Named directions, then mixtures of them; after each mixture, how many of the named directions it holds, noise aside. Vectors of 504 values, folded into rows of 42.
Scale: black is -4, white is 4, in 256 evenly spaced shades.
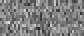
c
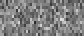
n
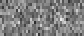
one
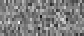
two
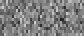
one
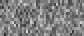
two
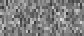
one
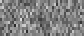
two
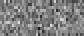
two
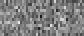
two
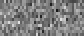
two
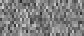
two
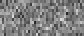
one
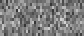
one
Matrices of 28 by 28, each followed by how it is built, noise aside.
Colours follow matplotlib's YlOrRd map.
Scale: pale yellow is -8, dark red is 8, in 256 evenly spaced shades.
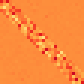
banded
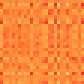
low rank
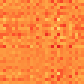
low rank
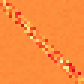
banded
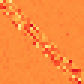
banded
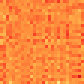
low rank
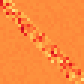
banded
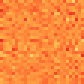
low rank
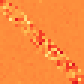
banded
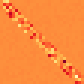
banded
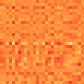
low rank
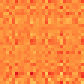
low rank
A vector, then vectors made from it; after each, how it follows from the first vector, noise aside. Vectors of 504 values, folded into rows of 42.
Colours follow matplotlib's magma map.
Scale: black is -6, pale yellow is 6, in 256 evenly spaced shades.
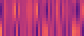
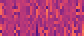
sign-scrambled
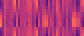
wrapped around
